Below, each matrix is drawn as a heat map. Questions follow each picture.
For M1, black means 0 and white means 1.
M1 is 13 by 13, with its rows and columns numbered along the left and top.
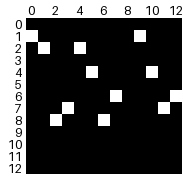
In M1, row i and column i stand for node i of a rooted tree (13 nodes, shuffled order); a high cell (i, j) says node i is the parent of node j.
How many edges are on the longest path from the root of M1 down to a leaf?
3
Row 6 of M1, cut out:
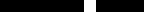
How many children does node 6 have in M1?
2
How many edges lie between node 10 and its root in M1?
3
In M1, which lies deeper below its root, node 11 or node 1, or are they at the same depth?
node 11
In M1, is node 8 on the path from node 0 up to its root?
yes
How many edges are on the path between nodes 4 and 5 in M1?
1
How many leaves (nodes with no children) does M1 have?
7
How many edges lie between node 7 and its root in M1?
2
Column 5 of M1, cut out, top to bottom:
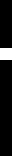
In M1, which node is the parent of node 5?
4
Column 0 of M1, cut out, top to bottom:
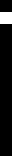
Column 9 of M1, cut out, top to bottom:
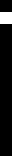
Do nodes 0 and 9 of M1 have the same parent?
yes
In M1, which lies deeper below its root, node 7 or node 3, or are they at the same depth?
node 3
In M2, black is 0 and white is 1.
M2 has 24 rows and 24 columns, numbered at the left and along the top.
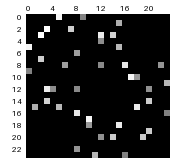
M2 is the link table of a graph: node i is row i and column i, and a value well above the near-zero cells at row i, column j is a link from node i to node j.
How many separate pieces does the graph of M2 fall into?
4
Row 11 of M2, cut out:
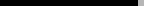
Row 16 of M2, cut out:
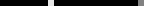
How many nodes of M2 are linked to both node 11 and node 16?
1
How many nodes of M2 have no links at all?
2
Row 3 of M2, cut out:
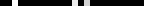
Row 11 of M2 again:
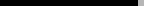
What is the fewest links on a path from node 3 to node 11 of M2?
5
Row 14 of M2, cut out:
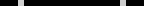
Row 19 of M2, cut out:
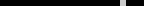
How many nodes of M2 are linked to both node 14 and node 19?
1
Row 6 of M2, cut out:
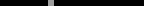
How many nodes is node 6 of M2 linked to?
1
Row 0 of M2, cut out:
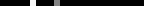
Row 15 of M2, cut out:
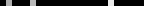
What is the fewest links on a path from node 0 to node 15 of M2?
2
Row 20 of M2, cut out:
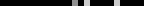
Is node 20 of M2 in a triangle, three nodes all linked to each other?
no
